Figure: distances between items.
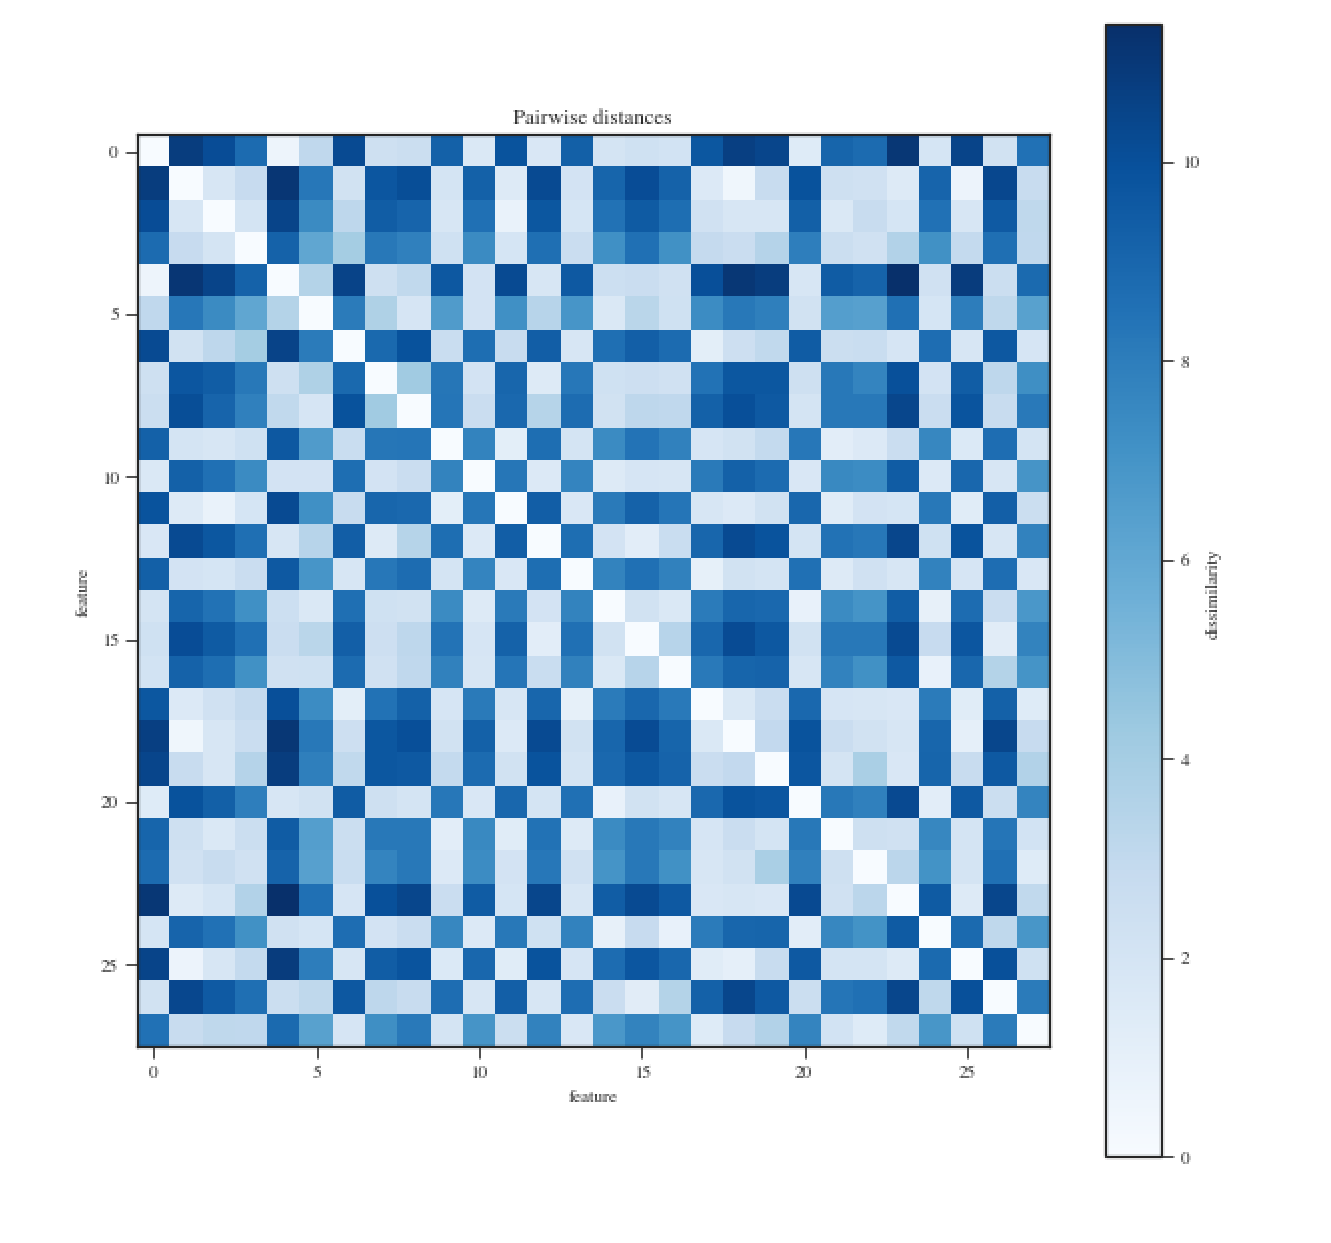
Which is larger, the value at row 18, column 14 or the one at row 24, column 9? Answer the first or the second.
the first
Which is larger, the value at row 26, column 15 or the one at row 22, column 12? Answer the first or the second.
the second
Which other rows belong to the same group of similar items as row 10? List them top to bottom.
0, 4, 5, 7, 8, 12, 14, 15, 16, 20, 24, 26
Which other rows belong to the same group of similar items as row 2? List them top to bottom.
1, 3, 6, 9, 11, 13, 17, 18, 19, 21, 22, 23, 25, 27
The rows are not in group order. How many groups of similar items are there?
2
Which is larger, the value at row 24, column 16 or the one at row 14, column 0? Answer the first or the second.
the second
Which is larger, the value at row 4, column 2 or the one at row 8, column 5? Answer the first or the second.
the first
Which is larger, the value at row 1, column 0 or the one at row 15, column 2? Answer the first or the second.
the first
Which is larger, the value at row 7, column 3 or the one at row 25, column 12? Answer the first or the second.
the second
